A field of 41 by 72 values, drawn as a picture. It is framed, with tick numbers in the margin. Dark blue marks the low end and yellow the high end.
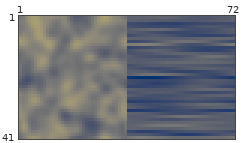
The table splits into one row of 2 panels. Panel 1,1: middling, blotchy. Panel 1,2: low, streaked across.
